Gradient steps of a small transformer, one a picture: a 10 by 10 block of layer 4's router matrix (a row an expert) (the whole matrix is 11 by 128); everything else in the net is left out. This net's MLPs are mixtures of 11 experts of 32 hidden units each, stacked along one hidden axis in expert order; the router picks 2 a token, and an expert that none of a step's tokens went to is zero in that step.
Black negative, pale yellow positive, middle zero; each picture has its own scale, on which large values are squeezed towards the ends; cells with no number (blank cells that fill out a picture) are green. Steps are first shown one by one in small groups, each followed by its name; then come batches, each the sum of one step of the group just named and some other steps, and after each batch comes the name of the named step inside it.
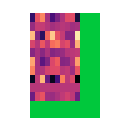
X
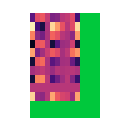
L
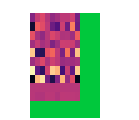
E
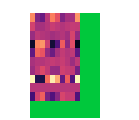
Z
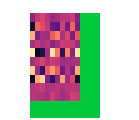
E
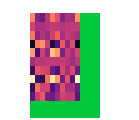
Z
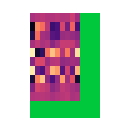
E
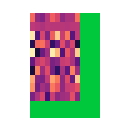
Z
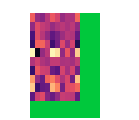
Z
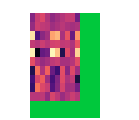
X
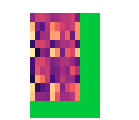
L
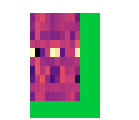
X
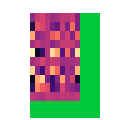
E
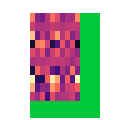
Z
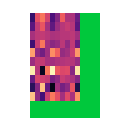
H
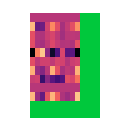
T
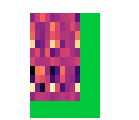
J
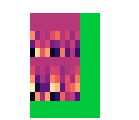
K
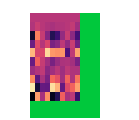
K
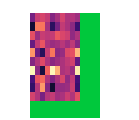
H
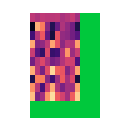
J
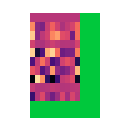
T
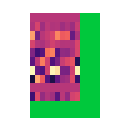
T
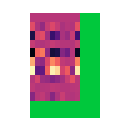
T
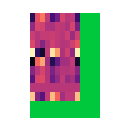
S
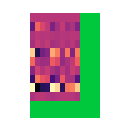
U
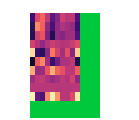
S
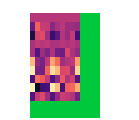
U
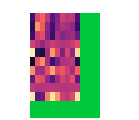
S
